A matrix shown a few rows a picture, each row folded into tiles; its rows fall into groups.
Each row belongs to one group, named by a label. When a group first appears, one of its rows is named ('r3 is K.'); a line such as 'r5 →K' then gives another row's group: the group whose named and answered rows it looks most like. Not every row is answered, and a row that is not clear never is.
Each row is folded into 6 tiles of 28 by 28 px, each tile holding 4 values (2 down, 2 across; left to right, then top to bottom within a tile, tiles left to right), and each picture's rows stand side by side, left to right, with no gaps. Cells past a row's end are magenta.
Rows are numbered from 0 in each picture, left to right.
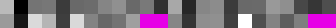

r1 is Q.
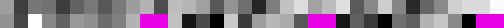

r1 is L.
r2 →L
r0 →Q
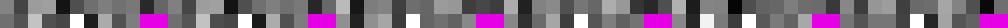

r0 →Q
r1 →Q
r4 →Q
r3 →Q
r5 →Q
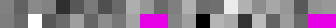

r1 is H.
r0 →Q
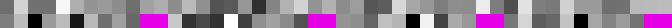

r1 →L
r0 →H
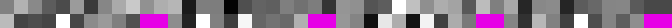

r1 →Q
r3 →Q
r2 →H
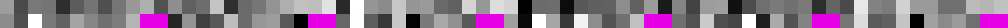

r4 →Q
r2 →H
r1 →L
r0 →Q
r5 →H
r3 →Q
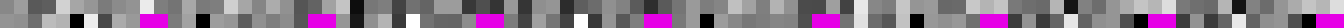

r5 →H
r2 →Q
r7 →L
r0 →H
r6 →L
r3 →Q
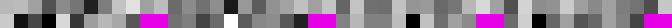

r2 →H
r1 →L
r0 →L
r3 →H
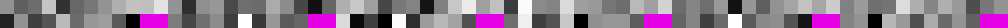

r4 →L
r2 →L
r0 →L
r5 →H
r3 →H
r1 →Q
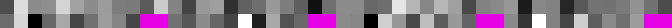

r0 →H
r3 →Q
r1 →Q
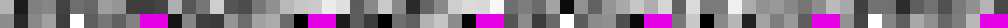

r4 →H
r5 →Q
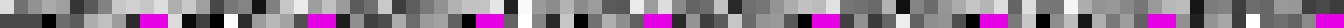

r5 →L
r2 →L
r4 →L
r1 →L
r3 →H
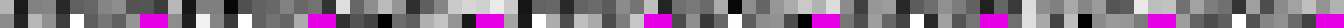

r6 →H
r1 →Q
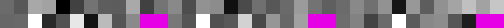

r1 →Q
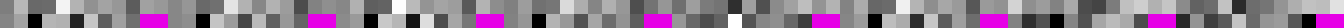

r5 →H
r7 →L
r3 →H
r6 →L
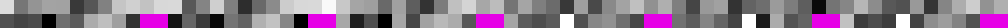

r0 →L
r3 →L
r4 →Q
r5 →L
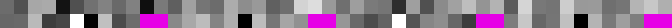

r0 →Q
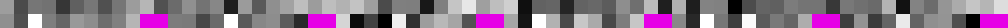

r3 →Q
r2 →L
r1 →L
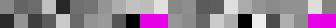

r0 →L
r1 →H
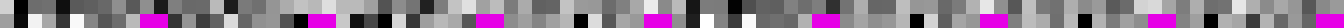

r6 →H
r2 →L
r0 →Q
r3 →H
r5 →H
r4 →Q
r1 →L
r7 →H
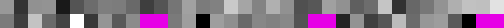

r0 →Q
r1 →H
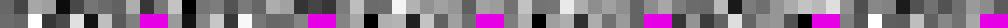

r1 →Q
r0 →Q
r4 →L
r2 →H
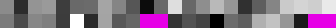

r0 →Q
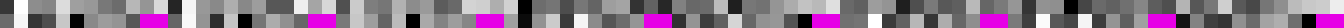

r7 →L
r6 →Q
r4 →L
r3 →Q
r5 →Q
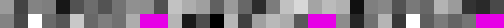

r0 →Q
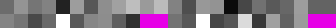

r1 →Q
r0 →L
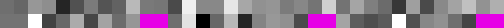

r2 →L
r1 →H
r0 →Q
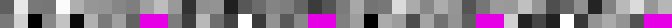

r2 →H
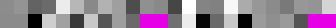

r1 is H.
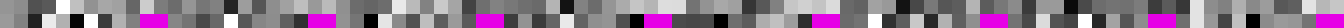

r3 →L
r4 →L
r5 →Q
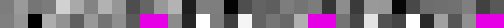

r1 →Q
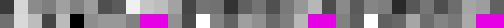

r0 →H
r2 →Q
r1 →Q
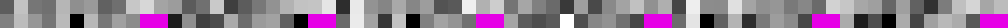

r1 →L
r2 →H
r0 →H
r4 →H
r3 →L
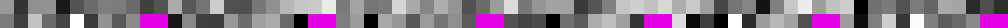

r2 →H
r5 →Q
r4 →L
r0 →Q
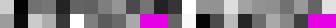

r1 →H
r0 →Q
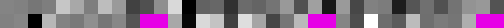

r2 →Q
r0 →H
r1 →Q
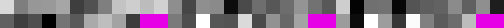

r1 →Q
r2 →Q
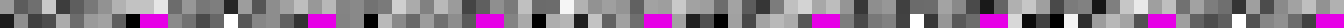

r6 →L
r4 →L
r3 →H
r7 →L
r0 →L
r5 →Q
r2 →H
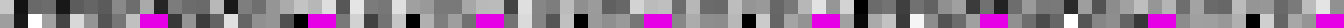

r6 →L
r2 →H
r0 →Q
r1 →L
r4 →H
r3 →H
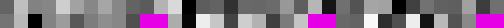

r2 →Q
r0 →H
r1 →Q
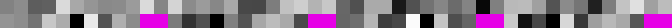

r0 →H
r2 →Q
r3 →L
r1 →L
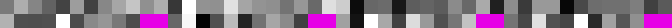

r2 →Q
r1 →H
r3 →Q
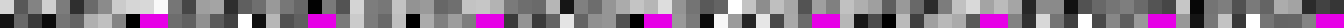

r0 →L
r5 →L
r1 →Q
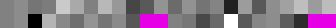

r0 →H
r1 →L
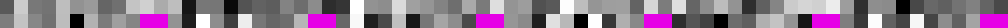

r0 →H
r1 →Q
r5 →Q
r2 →H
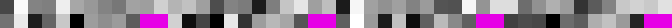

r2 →H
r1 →L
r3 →L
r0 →H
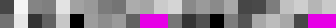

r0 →H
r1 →L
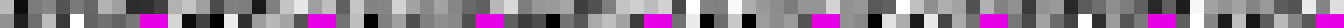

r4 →H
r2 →H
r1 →L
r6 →Q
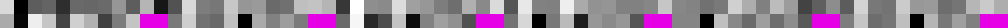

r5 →H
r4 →H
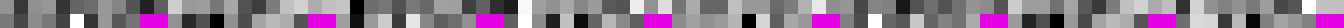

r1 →L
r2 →Q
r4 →H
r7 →H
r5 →Q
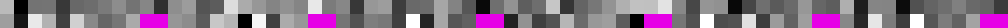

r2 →Q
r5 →Q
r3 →L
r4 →Q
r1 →H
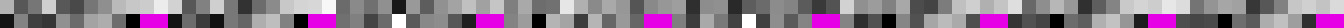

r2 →L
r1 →L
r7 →L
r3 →H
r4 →Q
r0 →L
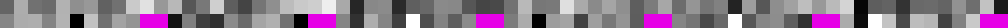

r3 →H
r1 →L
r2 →Q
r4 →L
